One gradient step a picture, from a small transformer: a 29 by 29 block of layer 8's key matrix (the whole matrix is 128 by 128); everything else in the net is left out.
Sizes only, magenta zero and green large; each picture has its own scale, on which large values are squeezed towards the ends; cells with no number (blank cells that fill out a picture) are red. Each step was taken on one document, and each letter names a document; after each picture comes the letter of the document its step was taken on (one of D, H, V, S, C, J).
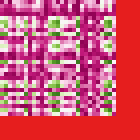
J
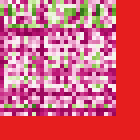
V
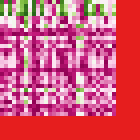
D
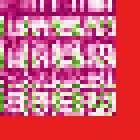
J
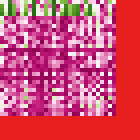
V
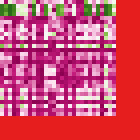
V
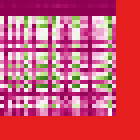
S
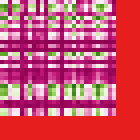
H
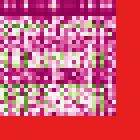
J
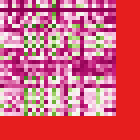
D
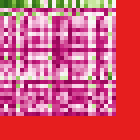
S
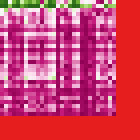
S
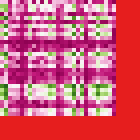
H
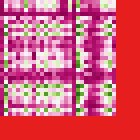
J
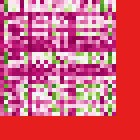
H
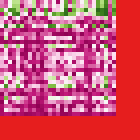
V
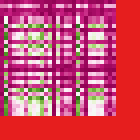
D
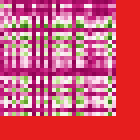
D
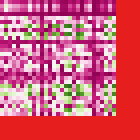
H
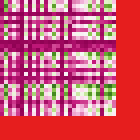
H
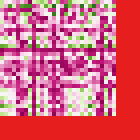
D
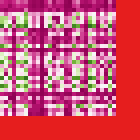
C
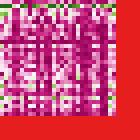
S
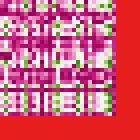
J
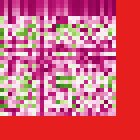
V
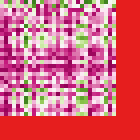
D
